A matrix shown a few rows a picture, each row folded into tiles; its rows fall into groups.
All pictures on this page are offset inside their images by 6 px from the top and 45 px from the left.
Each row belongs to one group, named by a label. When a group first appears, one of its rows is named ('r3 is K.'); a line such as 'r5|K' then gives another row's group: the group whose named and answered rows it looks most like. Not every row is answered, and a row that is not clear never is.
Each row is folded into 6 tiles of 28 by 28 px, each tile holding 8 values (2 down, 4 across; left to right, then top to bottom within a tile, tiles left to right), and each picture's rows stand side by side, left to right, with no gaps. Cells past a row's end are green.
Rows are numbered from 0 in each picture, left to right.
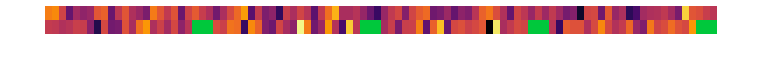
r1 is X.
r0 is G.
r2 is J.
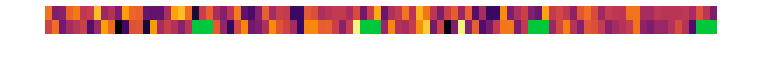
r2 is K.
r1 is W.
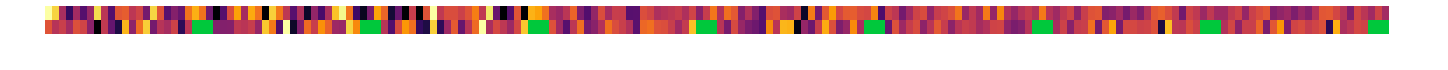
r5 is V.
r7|J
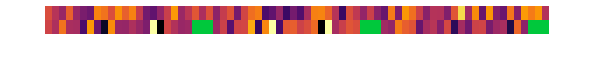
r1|J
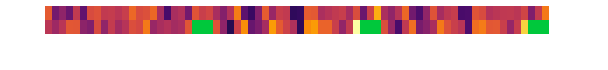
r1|W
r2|W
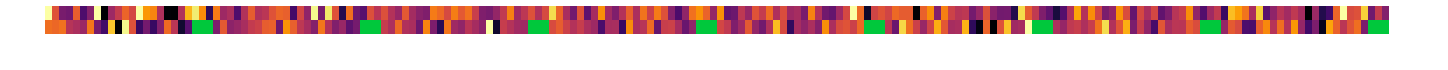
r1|V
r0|G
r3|G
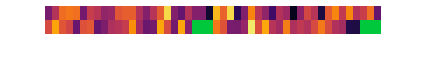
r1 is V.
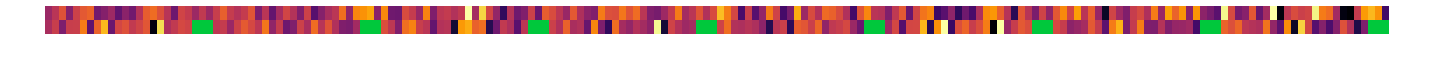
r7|G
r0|J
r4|G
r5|J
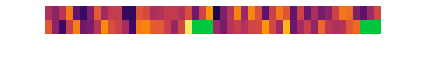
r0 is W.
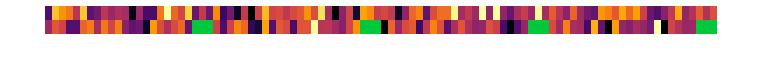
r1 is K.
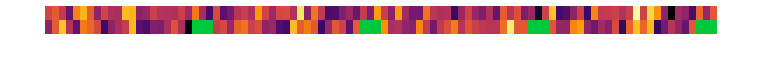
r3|K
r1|K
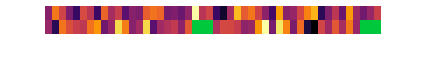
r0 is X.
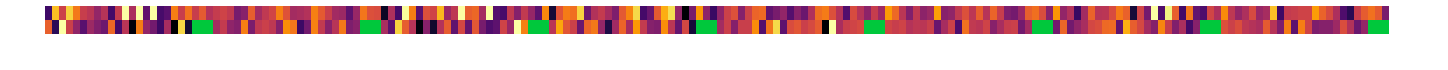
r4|J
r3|X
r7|G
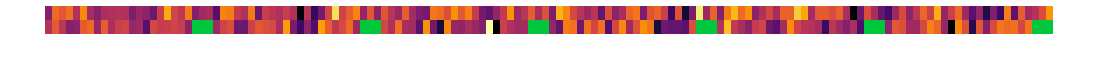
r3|X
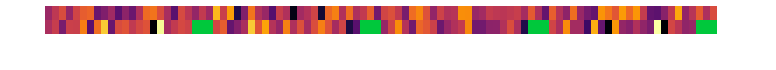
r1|V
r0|J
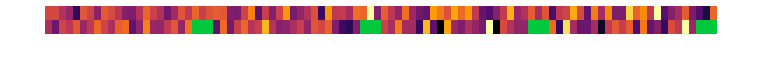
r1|V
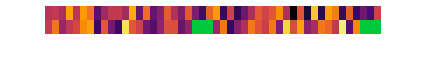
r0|K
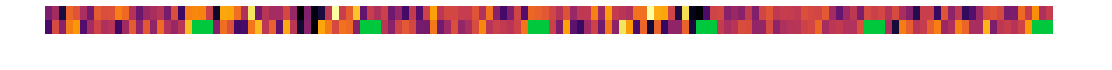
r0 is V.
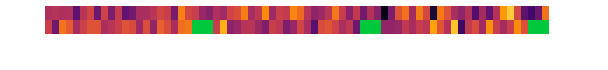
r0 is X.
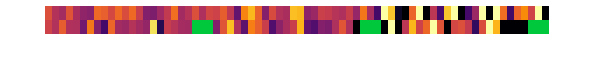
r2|V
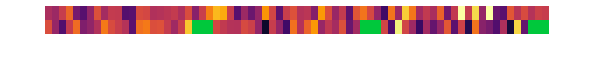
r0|W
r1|G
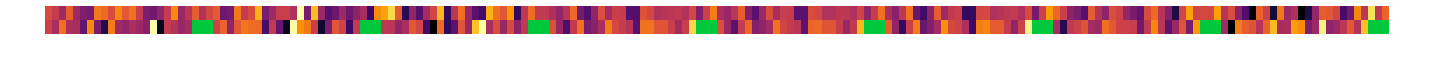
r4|W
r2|G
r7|X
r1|K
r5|W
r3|W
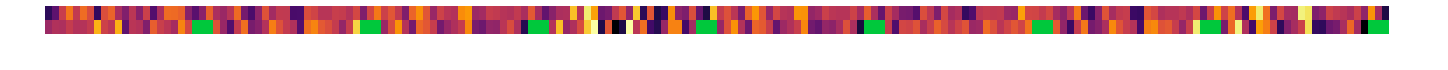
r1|W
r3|K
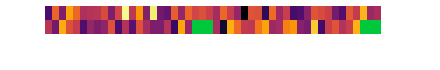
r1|X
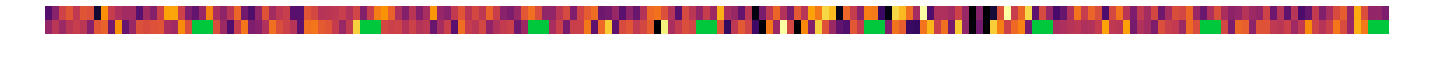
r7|X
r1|W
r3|J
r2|G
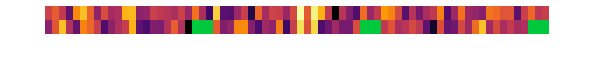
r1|K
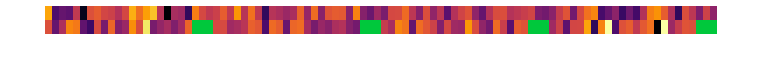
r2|X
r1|K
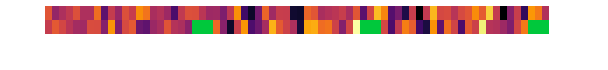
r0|G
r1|W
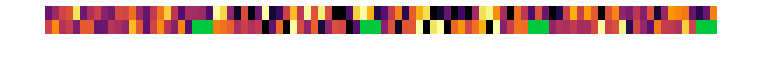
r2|J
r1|G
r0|X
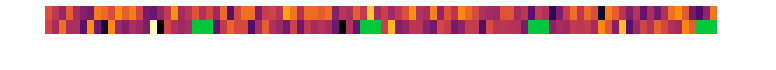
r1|V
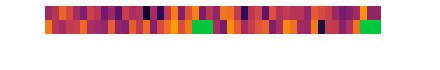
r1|X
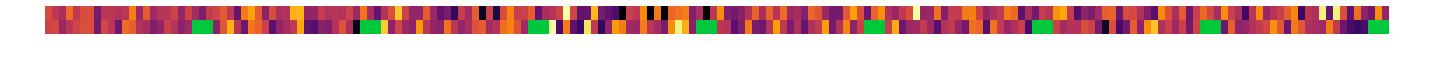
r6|G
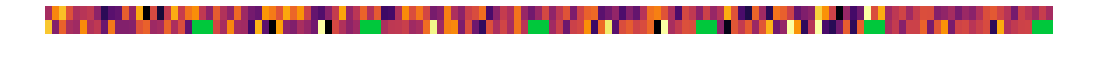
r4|X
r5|J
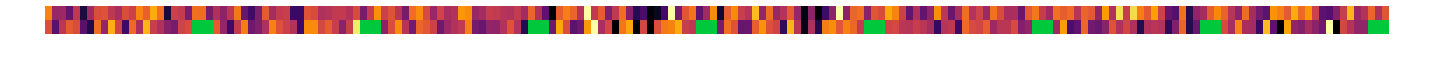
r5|G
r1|W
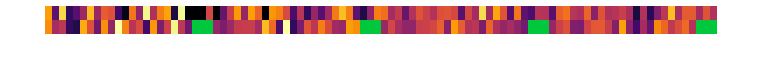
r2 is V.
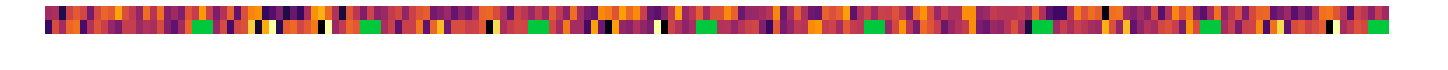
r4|G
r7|J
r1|J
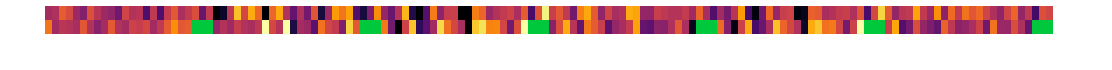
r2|W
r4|W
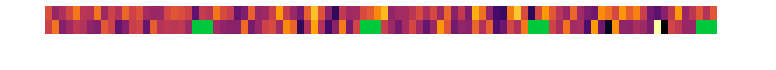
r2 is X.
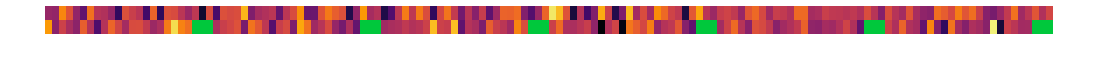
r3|G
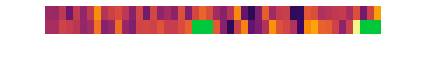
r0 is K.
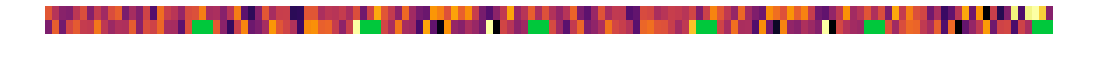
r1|W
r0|V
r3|W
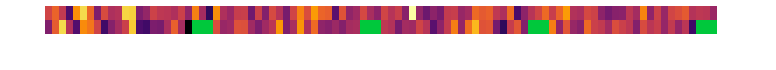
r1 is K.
